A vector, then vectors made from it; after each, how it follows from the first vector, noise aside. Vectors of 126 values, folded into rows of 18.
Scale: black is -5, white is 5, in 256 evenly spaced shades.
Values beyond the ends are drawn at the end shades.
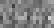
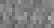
shrunk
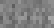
shrunk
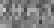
reversed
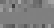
partly zeroed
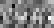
scaled up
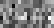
scaled up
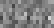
copied
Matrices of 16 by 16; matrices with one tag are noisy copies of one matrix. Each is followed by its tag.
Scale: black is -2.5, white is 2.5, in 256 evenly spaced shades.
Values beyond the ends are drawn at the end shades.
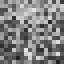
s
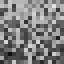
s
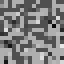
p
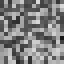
p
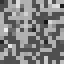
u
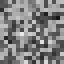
u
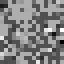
u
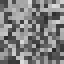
u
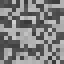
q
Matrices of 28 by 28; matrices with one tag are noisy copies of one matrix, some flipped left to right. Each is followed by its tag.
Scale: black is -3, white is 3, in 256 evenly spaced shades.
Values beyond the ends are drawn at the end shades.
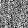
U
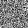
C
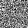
C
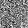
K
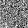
K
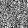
U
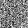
K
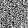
K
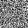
C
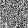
K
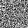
C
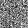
K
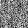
U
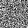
C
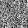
U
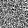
C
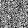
U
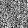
U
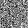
K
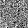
K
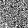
K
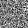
C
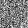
K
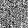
K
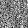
U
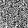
K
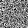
C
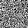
C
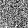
K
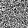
C
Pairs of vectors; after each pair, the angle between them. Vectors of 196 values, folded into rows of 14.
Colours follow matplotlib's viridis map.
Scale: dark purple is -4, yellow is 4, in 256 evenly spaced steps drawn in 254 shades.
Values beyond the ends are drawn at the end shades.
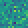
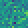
nearly parallel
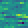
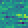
nearly parallel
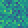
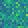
nearly opposite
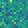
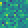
partly opposed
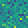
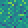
nearly opposite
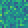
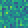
nearly parallel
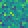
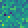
nearly opposite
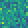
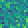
nearly opposite
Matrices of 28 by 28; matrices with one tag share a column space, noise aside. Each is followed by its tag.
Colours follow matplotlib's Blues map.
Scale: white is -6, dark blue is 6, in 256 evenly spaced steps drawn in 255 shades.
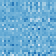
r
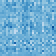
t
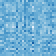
t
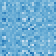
r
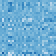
r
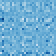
r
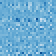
r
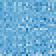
r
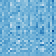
t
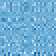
r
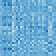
t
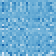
r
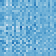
t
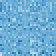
r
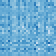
t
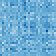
t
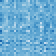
t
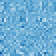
r
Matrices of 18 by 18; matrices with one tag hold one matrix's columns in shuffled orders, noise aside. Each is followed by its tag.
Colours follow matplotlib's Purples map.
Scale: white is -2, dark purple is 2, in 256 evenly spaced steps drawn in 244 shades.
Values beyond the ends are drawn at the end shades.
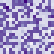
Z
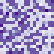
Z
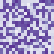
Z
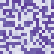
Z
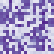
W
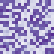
Z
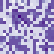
W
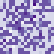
Z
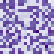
Z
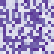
W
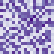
Z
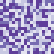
Z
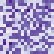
Z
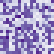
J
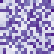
Z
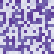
W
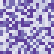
Z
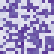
J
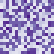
Z
